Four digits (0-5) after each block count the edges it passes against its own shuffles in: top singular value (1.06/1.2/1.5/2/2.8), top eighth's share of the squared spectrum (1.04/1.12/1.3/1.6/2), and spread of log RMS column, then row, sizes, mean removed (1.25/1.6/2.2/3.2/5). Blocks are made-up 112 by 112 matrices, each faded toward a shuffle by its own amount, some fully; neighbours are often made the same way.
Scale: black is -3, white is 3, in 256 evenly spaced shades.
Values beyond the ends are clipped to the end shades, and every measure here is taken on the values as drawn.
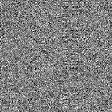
4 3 2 2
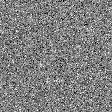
0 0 0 0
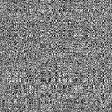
5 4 3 3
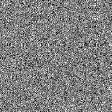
4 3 2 2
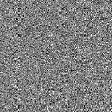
4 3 2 2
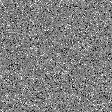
2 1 0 0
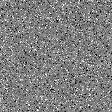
3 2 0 0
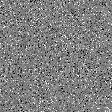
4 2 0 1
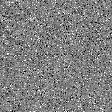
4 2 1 1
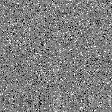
3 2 1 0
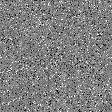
2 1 0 0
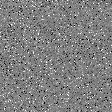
1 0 0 1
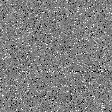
2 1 1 1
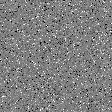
0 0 0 0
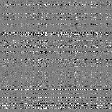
4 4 3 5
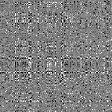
5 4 3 3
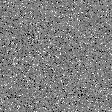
1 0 0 0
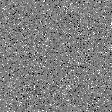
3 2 1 0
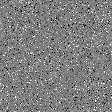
0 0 0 0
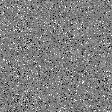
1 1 2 0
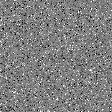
0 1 1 0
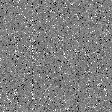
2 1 1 0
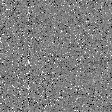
2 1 2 0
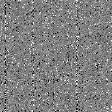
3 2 3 2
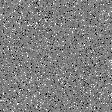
0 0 1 0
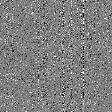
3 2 3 1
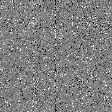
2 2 2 1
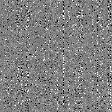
2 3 3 2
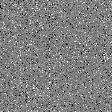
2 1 1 0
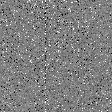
2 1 1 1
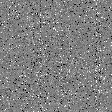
1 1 1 0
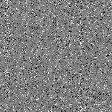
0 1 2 0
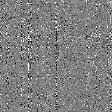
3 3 3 2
